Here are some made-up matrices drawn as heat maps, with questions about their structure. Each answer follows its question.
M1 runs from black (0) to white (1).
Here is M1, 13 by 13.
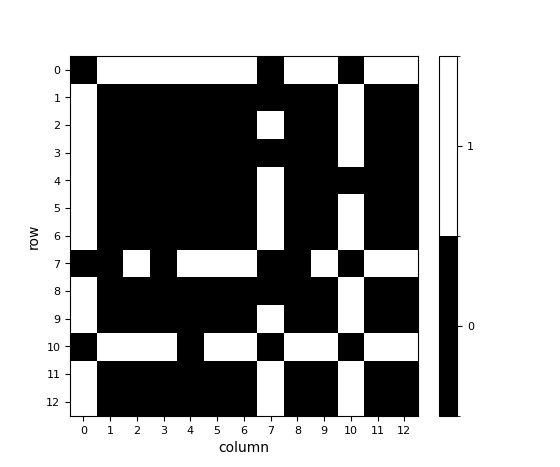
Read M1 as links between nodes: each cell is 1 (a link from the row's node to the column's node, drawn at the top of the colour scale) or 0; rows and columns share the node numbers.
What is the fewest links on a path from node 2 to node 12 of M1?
2
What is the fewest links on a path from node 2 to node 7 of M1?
1
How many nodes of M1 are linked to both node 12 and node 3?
2
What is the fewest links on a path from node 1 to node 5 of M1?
2
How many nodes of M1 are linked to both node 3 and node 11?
2
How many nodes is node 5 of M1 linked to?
3
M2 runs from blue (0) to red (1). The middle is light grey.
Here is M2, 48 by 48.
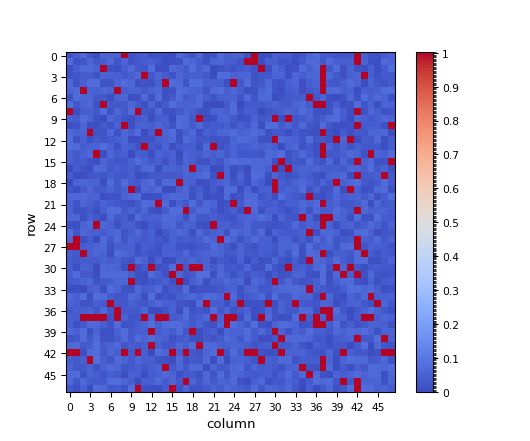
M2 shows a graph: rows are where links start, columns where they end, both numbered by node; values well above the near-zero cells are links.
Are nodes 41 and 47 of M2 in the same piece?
no
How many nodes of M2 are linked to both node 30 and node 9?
2
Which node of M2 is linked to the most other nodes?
node 37
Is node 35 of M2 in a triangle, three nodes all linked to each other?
no
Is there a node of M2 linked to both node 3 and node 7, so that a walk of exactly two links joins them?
yes
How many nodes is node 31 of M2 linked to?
3
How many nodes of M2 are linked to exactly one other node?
6
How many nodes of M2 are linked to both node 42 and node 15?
2
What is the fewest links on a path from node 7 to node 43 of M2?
2
